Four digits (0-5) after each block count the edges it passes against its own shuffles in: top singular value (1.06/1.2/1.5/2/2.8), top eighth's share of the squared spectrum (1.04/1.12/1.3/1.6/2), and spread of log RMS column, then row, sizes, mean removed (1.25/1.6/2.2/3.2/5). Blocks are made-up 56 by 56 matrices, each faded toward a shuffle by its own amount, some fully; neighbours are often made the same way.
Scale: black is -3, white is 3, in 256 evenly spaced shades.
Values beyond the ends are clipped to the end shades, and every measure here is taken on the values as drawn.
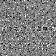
3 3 1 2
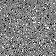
0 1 0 0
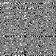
3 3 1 2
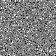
1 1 0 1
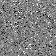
2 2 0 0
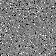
1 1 0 0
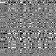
4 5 2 4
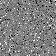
0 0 0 0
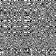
4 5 2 3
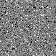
1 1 0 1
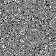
2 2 0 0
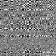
4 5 3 4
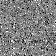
2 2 0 1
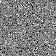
2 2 0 1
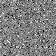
1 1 0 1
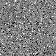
1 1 0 0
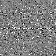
3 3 0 2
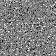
0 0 0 0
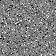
0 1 0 0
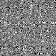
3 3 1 2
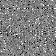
2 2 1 1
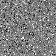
0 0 0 0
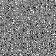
3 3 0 1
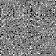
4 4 2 2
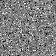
2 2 0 0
